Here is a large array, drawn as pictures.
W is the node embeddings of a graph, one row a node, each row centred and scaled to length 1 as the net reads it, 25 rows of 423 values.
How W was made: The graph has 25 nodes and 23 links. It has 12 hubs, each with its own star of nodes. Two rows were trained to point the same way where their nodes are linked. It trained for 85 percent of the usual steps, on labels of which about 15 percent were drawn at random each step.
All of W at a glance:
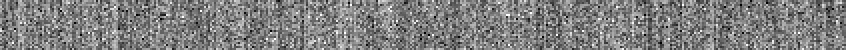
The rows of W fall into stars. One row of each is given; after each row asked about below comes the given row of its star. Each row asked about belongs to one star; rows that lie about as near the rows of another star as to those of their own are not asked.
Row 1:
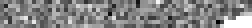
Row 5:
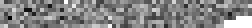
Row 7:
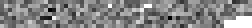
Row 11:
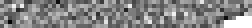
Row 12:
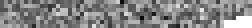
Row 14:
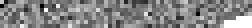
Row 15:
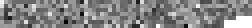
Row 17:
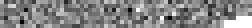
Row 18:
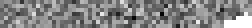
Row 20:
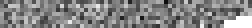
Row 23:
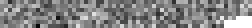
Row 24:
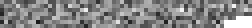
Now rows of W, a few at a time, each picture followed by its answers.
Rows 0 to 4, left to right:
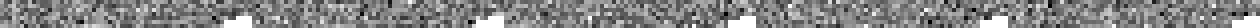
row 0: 1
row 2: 18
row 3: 24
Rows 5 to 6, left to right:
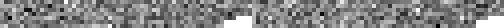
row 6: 7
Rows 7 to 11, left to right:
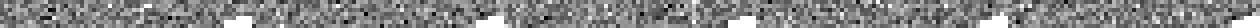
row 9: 15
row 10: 17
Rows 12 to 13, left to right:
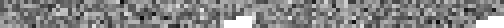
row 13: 5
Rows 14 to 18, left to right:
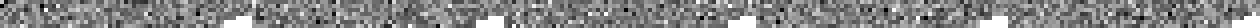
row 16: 20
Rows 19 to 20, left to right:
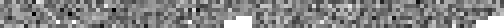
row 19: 23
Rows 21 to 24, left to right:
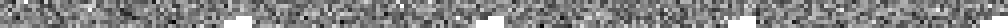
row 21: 14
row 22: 12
